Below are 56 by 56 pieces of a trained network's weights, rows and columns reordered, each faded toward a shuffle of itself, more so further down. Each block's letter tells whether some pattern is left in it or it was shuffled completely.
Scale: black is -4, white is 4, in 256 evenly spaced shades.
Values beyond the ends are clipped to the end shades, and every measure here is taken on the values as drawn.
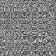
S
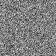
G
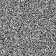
G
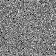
G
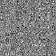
S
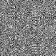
S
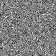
G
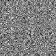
S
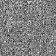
S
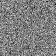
G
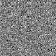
S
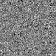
S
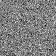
G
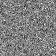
G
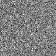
S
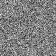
G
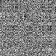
S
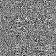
S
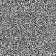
S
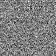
S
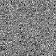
S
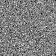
G
